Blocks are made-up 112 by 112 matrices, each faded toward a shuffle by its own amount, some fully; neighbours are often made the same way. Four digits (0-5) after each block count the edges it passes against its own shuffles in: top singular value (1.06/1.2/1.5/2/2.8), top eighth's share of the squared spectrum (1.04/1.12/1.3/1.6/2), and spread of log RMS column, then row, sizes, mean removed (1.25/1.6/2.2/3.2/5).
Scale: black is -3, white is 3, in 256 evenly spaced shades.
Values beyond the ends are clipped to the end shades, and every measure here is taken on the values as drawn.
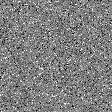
0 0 0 0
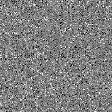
4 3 2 2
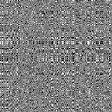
5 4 3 3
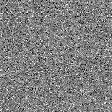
3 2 0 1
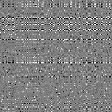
5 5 3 4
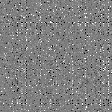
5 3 2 2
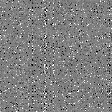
4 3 2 2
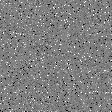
2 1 0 0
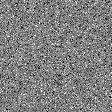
0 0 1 0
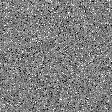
0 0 0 0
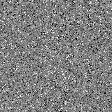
0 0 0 0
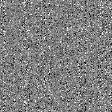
1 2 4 0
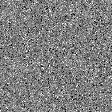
1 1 2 0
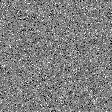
0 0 0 0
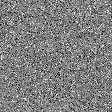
0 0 0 0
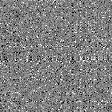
4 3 1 2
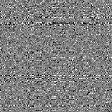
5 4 2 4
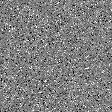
1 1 0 0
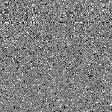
3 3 0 2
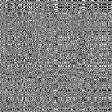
5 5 3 4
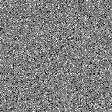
3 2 0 1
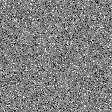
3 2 0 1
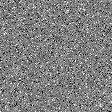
1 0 0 0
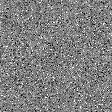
2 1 0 0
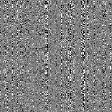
4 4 4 2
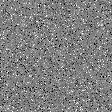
1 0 0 0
